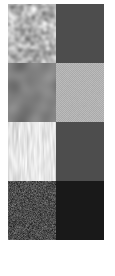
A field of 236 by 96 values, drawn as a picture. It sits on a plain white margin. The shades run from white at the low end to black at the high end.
The table splits into 4 rows of 2 panels. Panel 1,1: low, blotchy. Panel 1,2: high, flat. Panel 2,1: middling, smooth, faint in contrast. Panel 2,2: low, checkered, faint in contrast. Panel 3,1: very low, streaked downward, faint in contrast. Panel 3,2: high, flat. Panel 4,1: high, fine-grained. Panel 4,2: very high, flat.
